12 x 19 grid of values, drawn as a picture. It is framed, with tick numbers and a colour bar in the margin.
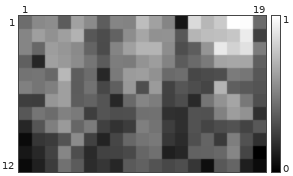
Slope: up to the top. Odd patch: higher, in the top right. Stripes: upright, repeating 3 times. Ninth with the highest average: top right.
